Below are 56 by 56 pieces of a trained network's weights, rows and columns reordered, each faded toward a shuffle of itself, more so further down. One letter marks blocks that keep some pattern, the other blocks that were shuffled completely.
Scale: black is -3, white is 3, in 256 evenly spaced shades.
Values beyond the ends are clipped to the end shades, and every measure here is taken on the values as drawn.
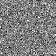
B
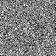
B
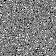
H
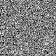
B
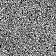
H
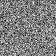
H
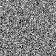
B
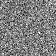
H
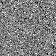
H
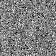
H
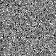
B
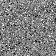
H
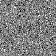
B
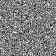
B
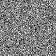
B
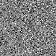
B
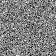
H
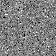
H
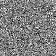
B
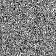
H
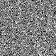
B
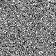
B
